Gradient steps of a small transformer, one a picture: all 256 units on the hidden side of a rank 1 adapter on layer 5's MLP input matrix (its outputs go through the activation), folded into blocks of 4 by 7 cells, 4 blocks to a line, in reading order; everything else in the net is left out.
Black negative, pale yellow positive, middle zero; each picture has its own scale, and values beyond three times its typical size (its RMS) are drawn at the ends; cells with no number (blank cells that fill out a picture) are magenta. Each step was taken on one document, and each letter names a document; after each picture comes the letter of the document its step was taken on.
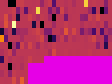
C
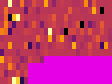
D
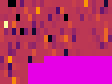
C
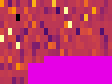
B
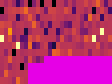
B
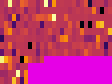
D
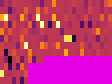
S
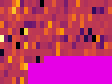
B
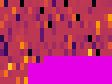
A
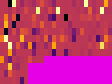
C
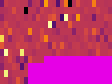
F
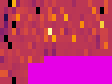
C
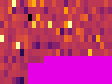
B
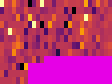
B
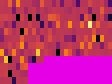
S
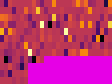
S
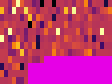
B
